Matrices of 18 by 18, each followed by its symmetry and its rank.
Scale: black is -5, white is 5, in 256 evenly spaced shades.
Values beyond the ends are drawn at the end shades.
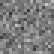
neither, full rank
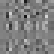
neither, rank three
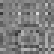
neither, rank three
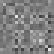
symmetric, rank three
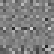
neither, rank three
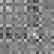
symmetric, rank three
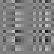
neither, rank one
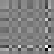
symmetric, rank one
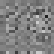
neither, rank three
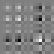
symmetric, rank one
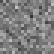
neither, full rank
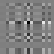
neither, rank one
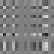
neither, rank one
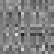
neither, rank three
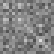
symmetric, rank three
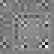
symmetric, rank three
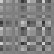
symmetric, rank one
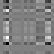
neither, rank one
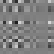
neither, rank one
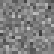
neither, full rank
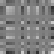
symmetric, rank one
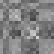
symmetric, rank three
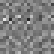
neither, rank three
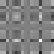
symmetric, rank one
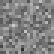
neither, full rank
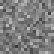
neither, full rank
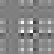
symmetric, rank one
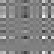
neither, rank one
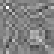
symmetric, rank three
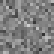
neither, full rank
